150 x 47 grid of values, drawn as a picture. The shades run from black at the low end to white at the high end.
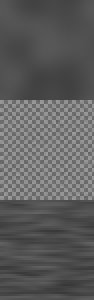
It is made of 3 by 1 panels. Panel 1,1: low, smooth, faint in contrast. Panel 2,1: middling, checkered. Panel 3,1: low, streaked across, faint in contrast.
